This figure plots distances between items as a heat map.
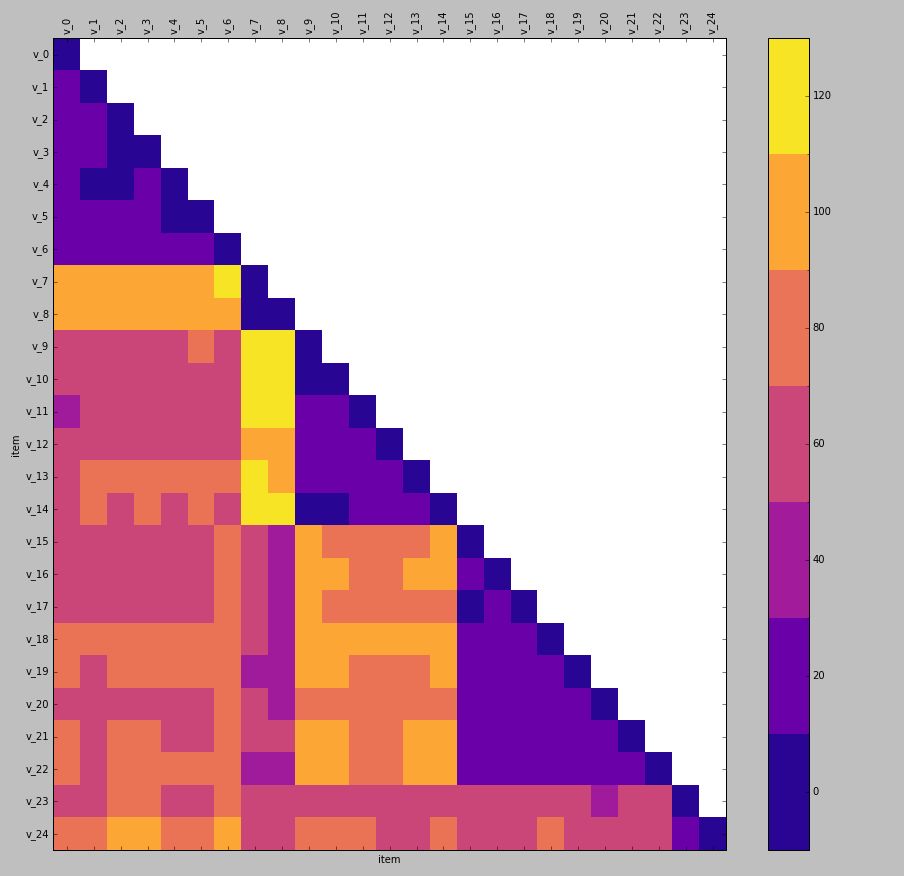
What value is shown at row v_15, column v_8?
40
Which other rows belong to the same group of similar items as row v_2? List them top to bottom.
v_0, v_1, v_3, v_4, v_5, v_6
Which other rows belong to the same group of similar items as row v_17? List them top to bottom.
v_15, v_16, v_18, v_19, v_20, v_21, v_22
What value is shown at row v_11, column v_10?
20
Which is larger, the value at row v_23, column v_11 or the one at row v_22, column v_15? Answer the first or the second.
the first
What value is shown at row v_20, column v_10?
80
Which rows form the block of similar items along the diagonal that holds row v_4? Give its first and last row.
v_0 to v_6
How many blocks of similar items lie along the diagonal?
5
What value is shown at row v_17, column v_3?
60
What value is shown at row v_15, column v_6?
80
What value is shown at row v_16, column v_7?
60
